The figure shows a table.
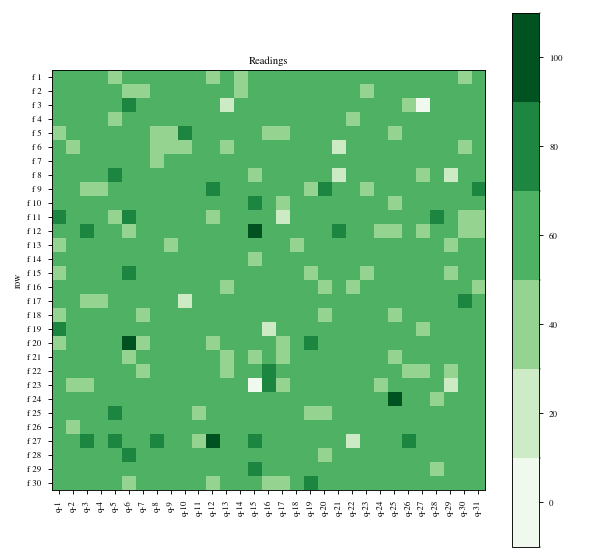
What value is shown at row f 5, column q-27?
60
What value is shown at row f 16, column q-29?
60
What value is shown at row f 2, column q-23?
40
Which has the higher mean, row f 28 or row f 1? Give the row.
f 28
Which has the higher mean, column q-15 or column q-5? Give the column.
q-5
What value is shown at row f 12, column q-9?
60
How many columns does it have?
31
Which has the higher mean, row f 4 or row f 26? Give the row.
f 26
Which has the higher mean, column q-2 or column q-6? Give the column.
q-6
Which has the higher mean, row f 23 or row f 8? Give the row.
f 8
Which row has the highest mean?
f 27
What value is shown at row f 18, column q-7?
40
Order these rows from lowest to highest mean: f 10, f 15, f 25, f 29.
f 15, f 25, f 10, f 29
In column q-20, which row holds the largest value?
f 9
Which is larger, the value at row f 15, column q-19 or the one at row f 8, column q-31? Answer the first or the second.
the second
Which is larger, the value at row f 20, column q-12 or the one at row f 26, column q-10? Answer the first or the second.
the second
